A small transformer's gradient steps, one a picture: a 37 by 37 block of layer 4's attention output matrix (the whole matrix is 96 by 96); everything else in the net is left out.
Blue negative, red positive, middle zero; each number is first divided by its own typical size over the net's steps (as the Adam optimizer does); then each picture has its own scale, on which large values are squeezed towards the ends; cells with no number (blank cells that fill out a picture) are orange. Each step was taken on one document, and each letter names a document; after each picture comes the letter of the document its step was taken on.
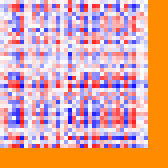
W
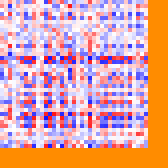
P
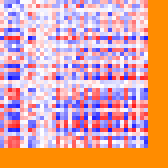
W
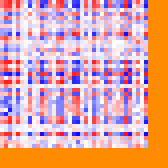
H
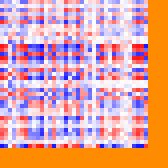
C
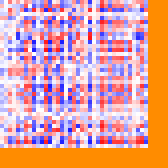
P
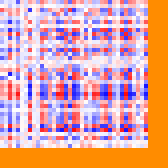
H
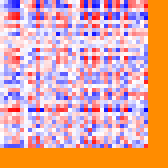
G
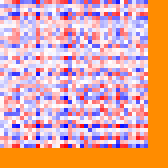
G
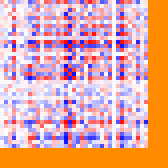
G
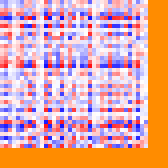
P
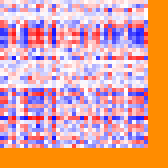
C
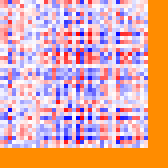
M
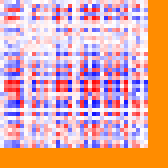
W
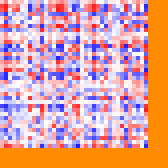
H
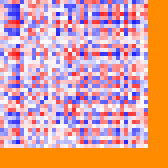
W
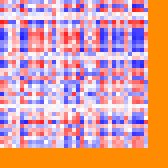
C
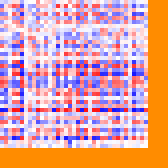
W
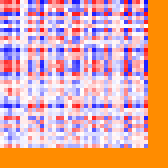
H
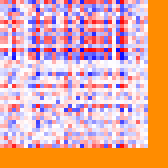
G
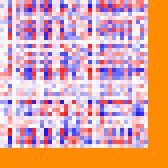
P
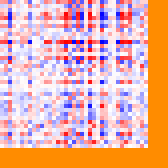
M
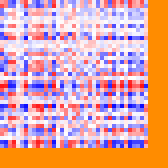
C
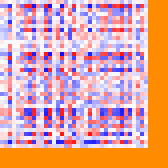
P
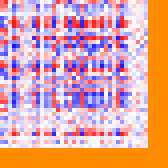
W
